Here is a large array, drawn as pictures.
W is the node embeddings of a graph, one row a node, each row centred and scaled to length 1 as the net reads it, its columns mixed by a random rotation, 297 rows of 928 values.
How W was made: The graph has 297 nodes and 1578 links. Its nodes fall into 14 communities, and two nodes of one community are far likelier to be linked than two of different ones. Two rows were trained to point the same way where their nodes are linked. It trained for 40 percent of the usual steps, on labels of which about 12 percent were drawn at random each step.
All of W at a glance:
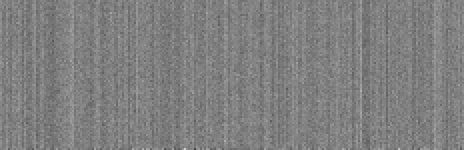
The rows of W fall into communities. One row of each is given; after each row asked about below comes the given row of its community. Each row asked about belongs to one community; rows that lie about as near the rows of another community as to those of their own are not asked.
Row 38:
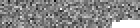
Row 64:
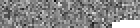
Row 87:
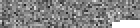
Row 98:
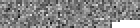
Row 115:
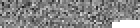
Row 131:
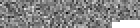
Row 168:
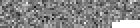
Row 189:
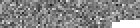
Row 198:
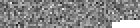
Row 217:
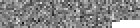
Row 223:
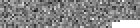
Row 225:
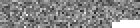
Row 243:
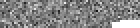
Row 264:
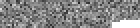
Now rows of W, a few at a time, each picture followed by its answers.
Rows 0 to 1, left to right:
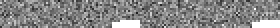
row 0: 223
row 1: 225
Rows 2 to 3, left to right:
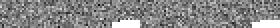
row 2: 98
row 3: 243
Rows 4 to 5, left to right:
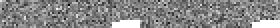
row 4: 98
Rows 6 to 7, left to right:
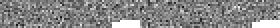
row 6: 198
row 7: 217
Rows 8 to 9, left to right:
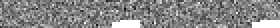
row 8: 168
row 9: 225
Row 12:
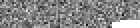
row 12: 87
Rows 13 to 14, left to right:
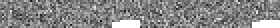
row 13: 217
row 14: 168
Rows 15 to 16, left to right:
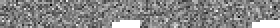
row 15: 189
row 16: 87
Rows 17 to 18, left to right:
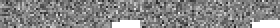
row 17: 168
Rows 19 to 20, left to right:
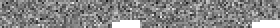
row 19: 115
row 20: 38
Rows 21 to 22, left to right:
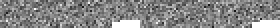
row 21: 87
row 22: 217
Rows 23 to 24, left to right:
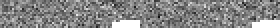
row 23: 198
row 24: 64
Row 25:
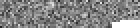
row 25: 223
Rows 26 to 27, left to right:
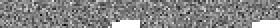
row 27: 189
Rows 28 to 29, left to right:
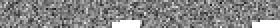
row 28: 168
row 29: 131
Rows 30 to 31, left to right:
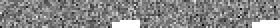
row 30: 223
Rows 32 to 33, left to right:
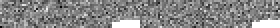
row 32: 223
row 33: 38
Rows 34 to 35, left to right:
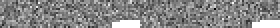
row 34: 168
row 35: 38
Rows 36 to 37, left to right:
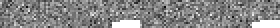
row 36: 223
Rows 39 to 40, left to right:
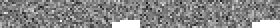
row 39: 64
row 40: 115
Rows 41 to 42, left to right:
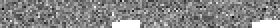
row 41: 217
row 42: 223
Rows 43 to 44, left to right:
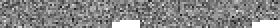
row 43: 38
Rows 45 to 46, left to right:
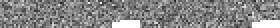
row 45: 198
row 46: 198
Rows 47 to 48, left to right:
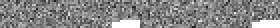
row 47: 38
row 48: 64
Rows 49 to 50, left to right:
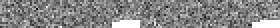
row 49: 264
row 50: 223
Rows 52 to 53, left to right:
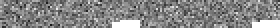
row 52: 87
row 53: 131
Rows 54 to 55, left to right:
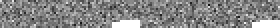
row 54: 264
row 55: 217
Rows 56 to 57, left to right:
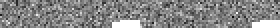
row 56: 189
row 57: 225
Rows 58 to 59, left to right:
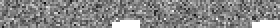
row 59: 64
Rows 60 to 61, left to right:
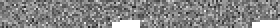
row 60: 115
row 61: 189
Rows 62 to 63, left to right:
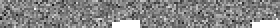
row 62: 87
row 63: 98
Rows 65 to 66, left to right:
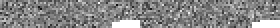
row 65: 189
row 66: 115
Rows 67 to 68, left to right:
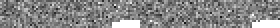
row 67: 168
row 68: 217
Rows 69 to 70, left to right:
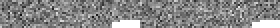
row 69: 225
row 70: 189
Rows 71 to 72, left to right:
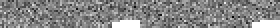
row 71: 115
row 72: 225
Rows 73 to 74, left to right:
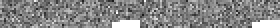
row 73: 168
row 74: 243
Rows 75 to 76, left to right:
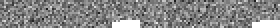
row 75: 217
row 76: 198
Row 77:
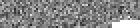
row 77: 264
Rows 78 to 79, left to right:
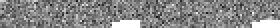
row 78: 98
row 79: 225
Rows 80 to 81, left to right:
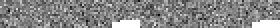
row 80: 98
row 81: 168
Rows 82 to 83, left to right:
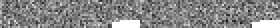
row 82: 115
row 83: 98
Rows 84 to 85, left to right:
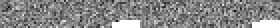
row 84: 198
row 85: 115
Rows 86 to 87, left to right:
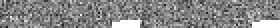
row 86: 38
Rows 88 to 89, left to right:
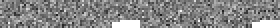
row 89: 217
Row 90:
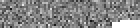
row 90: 115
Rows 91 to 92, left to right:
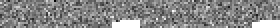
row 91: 38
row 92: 131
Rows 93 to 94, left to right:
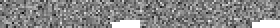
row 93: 243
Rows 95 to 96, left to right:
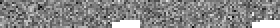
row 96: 64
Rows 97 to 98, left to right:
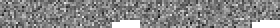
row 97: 198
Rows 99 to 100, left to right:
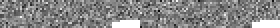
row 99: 131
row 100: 223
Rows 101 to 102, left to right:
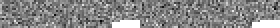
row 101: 115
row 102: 168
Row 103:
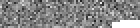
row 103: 198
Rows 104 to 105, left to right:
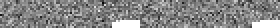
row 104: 217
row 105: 98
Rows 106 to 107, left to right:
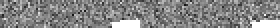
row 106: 98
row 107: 64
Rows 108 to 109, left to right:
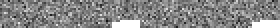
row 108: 38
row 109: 223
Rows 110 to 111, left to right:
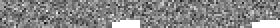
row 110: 87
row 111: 198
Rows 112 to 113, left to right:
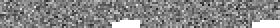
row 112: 64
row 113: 198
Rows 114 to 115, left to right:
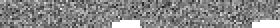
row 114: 189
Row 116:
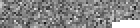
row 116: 87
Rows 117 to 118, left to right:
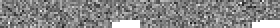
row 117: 115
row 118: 98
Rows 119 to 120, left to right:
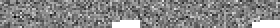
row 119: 38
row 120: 87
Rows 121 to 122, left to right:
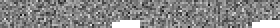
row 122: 189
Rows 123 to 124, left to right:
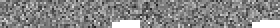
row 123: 189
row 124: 115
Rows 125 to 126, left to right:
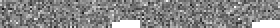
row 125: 217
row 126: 217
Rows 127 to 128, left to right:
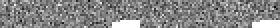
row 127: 264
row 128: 168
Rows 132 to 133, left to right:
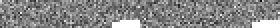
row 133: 217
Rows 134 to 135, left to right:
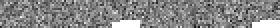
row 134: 168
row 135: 168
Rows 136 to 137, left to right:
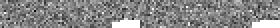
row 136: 64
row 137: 264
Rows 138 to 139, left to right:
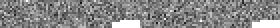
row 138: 64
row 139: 64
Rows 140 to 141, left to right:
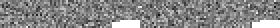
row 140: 189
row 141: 168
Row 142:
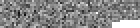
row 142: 264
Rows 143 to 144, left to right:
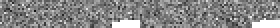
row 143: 64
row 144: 64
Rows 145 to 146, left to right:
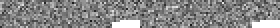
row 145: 223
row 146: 131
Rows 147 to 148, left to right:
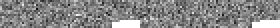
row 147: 198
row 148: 98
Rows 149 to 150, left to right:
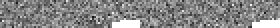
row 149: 189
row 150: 98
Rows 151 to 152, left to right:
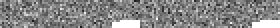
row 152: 264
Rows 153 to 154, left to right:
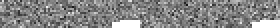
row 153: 264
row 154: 64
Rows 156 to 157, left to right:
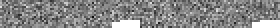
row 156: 225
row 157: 198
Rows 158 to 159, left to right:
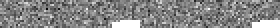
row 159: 225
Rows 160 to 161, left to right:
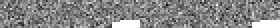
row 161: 98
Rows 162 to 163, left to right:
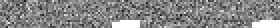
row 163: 189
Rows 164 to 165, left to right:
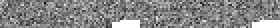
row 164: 64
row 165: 198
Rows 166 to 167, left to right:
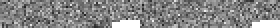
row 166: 243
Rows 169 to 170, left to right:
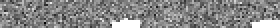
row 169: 64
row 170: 223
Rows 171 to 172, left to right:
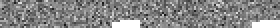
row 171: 225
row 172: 189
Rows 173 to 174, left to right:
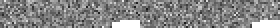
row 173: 243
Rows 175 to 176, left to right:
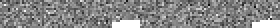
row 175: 38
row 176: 98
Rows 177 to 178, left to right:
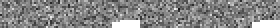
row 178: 87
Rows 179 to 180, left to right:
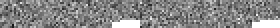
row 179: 264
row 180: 38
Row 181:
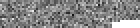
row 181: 98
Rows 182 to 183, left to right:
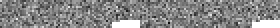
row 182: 131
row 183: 38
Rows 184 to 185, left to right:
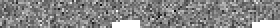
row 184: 168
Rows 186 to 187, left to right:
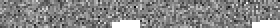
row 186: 223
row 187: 98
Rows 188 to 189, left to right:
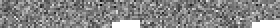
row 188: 168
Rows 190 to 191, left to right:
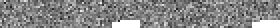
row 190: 131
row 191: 198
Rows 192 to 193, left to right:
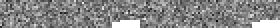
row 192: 131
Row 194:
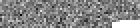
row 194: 217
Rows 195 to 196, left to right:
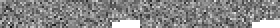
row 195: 115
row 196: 64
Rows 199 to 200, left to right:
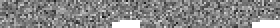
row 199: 189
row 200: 243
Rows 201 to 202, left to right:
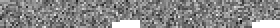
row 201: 98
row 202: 217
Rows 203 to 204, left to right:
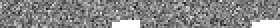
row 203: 168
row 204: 243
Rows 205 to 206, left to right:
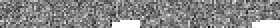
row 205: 98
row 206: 168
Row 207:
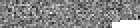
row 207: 38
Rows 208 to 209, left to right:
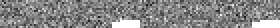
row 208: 223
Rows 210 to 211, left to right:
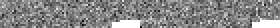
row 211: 223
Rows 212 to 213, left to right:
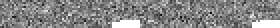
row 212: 38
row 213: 217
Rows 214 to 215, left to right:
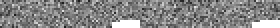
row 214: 223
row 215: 198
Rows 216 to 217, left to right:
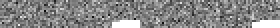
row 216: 189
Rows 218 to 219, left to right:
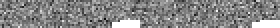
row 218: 115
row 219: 198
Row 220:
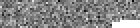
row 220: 223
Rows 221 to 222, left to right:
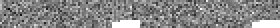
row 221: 87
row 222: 189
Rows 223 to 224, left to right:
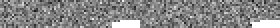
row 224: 243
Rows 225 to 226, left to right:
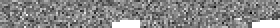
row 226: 87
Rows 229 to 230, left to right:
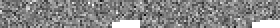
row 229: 115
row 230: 87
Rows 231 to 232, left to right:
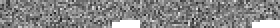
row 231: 38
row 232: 87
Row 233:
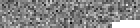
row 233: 115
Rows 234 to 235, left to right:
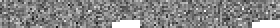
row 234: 217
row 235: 131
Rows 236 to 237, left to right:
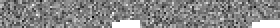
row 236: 225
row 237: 264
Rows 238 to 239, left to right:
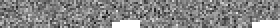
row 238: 168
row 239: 264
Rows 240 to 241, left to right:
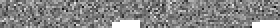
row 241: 243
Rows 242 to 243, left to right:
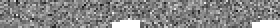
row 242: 38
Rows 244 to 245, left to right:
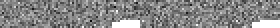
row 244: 168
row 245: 189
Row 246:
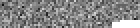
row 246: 189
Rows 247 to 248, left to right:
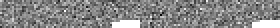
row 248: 189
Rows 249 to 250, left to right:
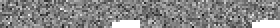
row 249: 189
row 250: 64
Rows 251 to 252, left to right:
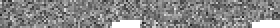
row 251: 225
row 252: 87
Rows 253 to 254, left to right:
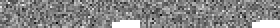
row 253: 198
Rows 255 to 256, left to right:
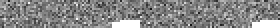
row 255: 98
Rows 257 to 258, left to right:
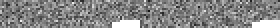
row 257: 115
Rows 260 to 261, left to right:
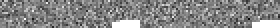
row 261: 38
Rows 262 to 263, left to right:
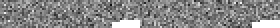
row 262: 64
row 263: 223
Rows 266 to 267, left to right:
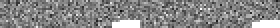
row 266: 38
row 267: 225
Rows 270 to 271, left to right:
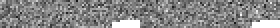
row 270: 98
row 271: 168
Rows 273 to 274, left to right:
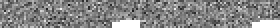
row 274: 189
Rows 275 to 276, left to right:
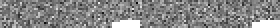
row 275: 87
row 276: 225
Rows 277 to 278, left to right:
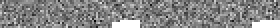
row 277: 198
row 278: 168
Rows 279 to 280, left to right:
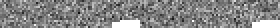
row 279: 131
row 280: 217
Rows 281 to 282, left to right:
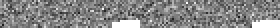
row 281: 131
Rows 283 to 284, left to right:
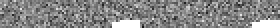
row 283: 98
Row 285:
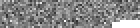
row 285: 217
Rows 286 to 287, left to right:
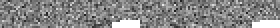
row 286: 189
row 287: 198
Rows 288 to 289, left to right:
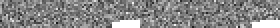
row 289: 131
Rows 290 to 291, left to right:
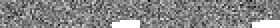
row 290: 131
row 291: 98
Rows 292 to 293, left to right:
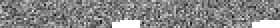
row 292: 64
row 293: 98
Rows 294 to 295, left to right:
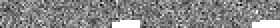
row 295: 168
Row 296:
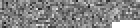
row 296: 87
